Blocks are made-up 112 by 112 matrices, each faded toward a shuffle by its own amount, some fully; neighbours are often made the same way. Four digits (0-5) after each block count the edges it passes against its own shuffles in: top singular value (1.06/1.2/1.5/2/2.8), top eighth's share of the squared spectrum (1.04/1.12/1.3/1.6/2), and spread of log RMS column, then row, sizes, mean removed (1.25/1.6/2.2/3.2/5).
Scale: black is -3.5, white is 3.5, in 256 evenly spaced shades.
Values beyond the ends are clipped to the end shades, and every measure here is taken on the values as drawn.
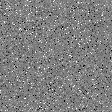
2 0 0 0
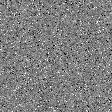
0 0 0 0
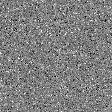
0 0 0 1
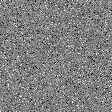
0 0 0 0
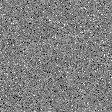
0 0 0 0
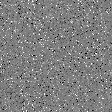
2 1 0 0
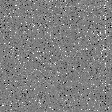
3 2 1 1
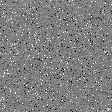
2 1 0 0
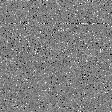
2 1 0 1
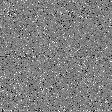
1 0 0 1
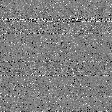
2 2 0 3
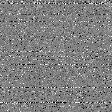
2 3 0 3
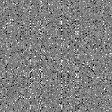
4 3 2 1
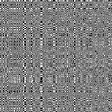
5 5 4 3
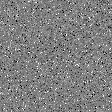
1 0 0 0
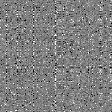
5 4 3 2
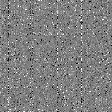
4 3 2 1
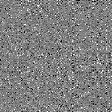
4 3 2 2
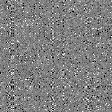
4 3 2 2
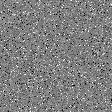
0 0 0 0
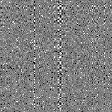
5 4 3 2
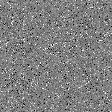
3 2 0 0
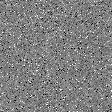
2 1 0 0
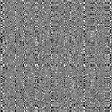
5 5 4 3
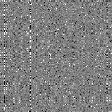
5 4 3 2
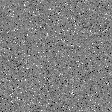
0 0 0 0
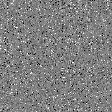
3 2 1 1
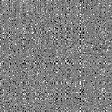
5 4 3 2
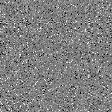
4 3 1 1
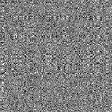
4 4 2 3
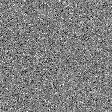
0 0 0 0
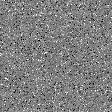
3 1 0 0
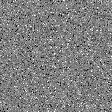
3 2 0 0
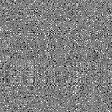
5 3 2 2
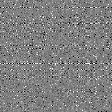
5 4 2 3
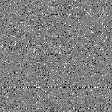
4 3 1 2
